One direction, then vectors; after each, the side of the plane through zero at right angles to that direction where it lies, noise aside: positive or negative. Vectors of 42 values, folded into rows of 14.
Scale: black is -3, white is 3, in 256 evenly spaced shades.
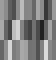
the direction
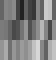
negative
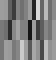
positive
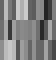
positive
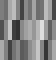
negative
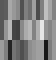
negative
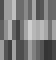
negative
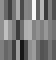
negative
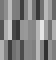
negative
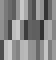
positive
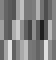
positive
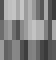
negative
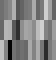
negative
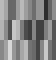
positive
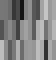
negative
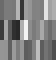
negative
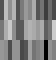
negative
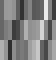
negative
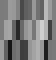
negative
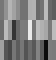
negative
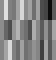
positive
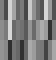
negative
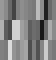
positive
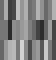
positive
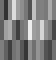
negative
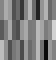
negative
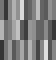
positive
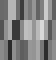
negative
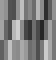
positive
